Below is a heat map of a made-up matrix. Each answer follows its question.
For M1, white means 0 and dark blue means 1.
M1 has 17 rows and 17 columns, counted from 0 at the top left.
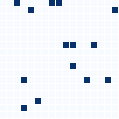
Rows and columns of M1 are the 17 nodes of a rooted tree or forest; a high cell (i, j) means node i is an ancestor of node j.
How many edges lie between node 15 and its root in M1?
1
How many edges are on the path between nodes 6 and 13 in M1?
1
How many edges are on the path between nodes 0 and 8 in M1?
1
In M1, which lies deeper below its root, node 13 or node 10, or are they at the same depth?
node 10
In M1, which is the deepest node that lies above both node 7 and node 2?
0
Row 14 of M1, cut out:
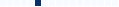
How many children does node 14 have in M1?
1
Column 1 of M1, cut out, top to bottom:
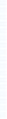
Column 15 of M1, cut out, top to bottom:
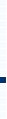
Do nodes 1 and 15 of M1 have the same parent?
no
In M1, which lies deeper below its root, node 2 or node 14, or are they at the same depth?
node 2
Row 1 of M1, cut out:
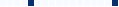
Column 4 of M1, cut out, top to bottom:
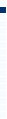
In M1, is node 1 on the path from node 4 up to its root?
yes
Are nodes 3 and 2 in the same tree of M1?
no
